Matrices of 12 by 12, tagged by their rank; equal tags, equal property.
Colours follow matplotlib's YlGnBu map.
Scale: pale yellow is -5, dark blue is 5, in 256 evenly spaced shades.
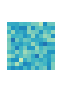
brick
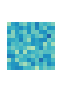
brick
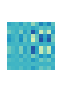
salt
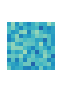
brick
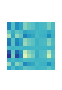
salt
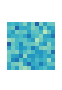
brick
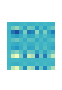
salt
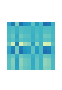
salt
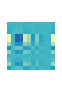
salt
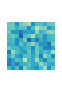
brick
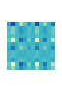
salt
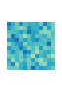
brick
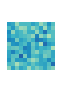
brick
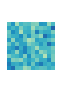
brick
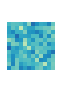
brick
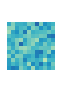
brick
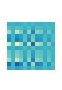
salt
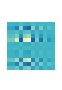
salt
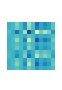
salt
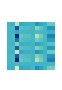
salt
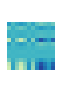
salt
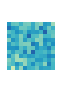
brick
